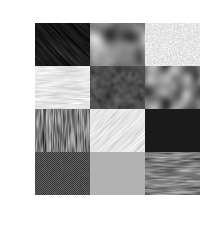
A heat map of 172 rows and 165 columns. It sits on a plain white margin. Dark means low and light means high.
The table splits into 4 rows of 3 panels. Panel 1,1: very low, slanting down to the right, faint in contrast. Panel 1,2: middling, smooth, strong in contrast. Panel 1,3: very high, fine-grained, faint in contrast. Panel 2,1: very high, streaked across, faint in contrast. Panel 2,2: low, blotchy, faint in contrast. Panel 2,3: middling, smooth, strong in contrast. Panel 3,1: middling, streaked downward, strong in contrast. Panel 3,2: very high, slanting up to the right, faint in contrast. Panel 3,3: very low, flat. Panel 4,1: low, checkered. Panel 4,2: high, flat. Panel 4,3: middling, streaked across.
